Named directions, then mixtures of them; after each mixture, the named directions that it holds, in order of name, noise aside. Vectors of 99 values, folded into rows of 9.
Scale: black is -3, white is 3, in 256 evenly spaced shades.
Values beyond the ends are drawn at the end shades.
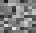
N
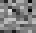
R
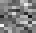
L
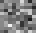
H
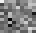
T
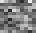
H, R, T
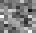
L, N, R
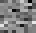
H, L, R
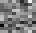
L, R, T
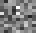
H, N, T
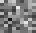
N, T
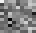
T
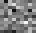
N, R, T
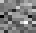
L, N, T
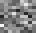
L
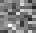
H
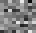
H, R, T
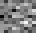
L, N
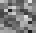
H, L, R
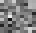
L, T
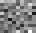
H, T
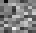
N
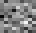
L, N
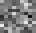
L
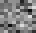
H, L
